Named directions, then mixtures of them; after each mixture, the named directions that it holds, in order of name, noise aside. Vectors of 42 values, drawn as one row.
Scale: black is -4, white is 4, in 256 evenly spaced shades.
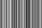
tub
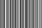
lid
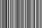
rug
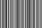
rug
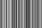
tub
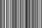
lid, tub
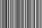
rug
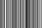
lid, tub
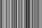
tub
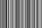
rug, tub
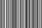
lid, tub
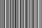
lid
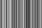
tub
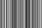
lid, tub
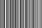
lid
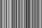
tub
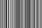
rug, tub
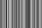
rug, tub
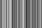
tub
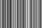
tub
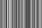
rug, tub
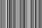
rug, tub
